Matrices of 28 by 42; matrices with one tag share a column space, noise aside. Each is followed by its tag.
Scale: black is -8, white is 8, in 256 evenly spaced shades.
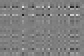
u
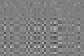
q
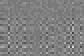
q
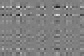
u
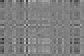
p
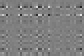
u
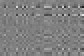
u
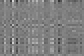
p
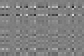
u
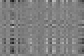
p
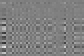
q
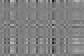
p
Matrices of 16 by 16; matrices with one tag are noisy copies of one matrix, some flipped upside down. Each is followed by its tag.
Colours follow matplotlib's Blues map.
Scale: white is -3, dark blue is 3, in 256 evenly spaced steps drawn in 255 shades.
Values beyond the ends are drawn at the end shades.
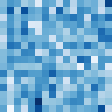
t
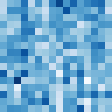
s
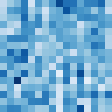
s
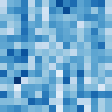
s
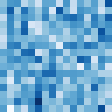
t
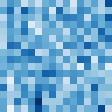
t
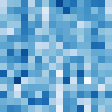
s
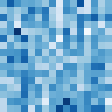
s
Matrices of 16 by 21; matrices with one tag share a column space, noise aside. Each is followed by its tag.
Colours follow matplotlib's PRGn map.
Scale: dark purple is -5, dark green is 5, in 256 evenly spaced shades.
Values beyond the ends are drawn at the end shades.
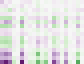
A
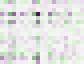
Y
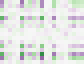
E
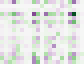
Y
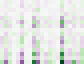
A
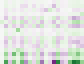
A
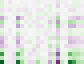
A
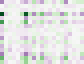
Y
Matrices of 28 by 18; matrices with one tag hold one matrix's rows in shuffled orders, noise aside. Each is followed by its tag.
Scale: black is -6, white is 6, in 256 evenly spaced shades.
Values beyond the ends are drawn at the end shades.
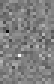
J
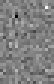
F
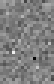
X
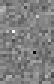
X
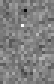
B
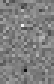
B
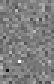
J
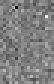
F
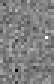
F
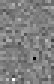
X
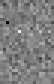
J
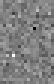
X
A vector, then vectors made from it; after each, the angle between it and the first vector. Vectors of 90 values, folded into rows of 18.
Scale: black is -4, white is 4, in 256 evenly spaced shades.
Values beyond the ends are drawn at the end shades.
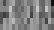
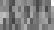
nearly opposite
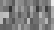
nearly opposite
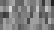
nearly parallel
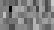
partly opposed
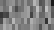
nearly parallel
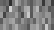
partly aligned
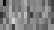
partly aligned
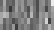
nearly opposite
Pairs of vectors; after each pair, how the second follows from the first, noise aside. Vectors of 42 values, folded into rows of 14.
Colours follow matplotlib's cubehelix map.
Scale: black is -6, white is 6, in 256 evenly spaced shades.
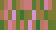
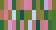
scaled up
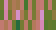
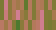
shrunk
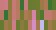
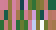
scaled up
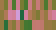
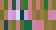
scaled up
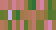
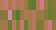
shrunk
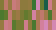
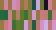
scaled up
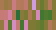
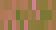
shrunk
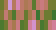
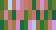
scaled up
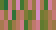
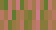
shrunk
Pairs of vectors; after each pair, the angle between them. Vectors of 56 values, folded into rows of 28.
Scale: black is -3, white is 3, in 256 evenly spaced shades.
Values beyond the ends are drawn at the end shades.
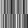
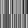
orthogonal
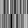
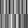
nearly opposite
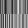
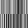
nearly opposite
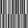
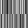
nearly opposite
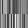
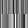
partly aligned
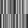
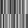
nearly parallel
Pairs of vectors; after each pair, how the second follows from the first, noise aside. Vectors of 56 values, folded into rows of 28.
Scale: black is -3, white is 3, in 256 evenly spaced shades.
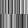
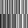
sign-scrambled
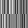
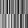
shuffled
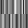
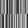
shuffled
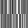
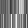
shuffled
